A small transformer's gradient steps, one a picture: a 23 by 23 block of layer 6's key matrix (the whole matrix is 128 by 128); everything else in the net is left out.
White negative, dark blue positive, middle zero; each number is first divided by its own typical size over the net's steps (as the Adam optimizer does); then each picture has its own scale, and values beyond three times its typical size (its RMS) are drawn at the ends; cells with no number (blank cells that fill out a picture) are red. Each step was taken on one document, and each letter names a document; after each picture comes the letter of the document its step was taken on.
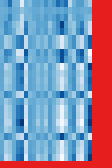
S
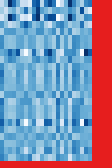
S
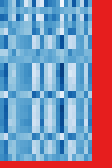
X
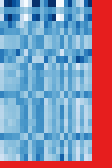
S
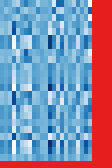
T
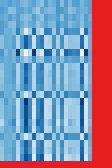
S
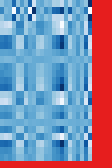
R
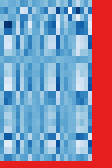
R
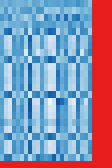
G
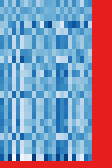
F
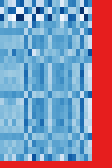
X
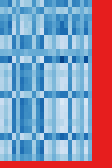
F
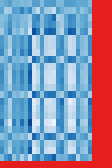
G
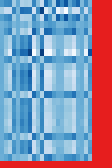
G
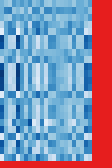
G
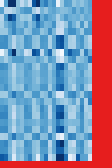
S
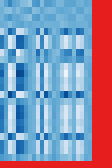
X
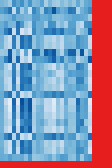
G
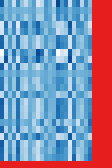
F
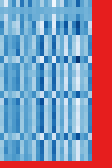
F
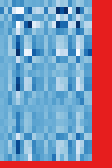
R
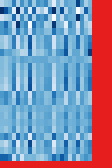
R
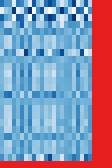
X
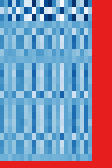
X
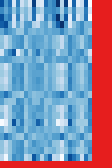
S
